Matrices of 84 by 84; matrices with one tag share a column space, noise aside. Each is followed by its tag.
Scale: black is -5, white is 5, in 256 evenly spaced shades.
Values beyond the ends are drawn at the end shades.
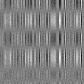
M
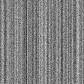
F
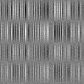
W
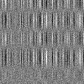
M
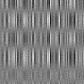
M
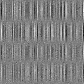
W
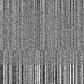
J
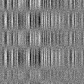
M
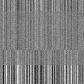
J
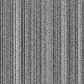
F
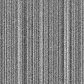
F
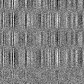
M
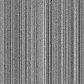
F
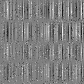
W
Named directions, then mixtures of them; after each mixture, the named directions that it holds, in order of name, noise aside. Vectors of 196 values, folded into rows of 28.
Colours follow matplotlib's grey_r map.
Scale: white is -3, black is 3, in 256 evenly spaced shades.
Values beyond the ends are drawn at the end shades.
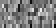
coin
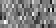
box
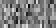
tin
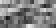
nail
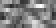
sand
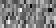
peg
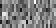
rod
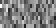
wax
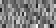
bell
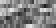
nail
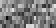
bell, nail, wax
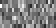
rod, wax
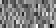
bell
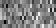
box, wax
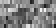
coin, nail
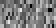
peg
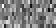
box, coin, peg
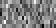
box, rod, wax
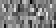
coin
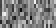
rod
